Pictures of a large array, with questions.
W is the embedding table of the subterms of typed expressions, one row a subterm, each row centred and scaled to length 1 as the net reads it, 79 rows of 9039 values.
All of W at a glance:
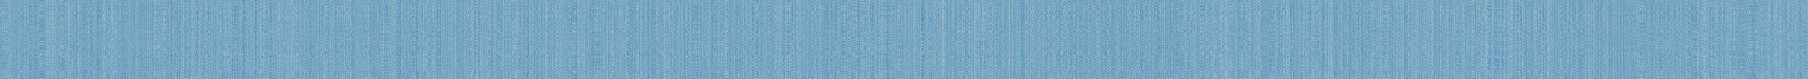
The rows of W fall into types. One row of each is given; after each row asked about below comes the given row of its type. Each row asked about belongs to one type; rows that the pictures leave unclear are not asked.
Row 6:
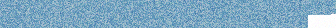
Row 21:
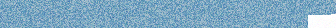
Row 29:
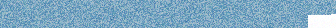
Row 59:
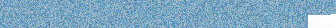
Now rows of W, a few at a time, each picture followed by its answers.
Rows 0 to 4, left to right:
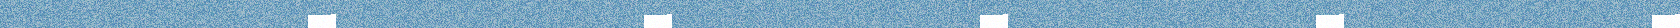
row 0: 21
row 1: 59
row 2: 21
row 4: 59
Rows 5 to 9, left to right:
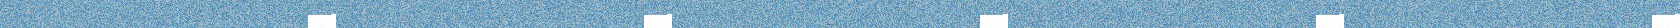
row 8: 29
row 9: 6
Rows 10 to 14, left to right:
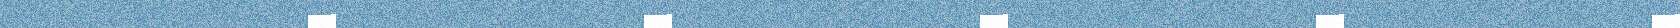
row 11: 59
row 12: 59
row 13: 59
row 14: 59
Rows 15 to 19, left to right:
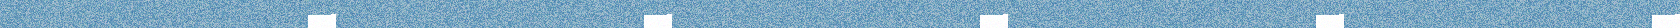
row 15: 6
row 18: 29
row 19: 59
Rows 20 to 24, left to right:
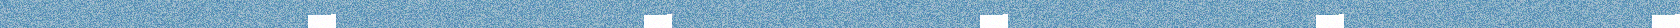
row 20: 29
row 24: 59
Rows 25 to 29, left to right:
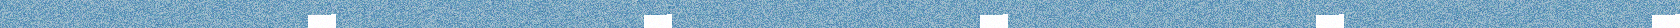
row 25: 29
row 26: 21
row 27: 59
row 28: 59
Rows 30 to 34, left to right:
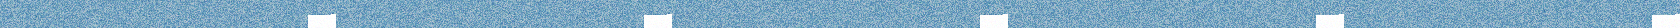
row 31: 59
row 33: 59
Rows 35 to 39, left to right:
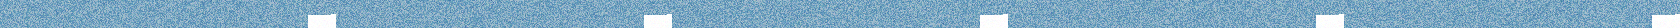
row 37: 21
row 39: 29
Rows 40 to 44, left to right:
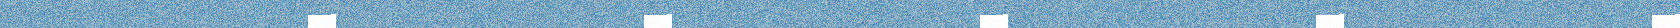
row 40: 21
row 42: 21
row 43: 6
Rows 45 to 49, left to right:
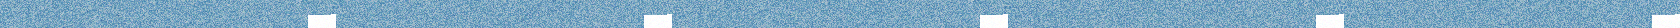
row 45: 21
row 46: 29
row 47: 21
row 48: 21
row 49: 59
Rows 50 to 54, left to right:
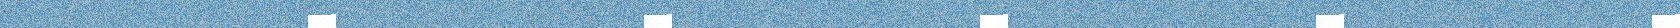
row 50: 21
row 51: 59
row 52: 21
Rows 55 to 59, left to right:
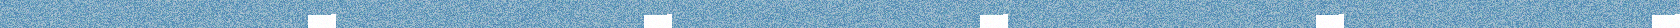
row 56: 29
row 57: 29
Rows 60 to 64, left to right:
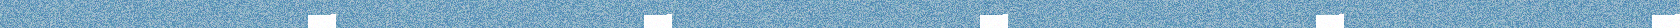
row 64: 59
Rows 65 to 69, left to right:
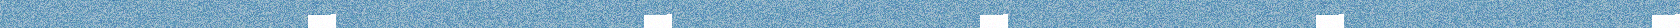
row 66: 6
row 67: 29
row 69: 6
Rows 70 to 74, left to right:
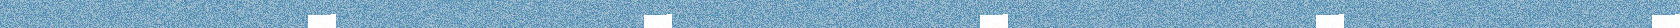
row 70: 59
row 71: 59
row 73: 21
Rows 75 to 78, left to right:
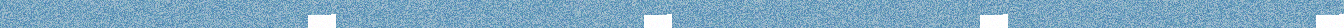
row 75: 29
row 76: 21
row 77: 21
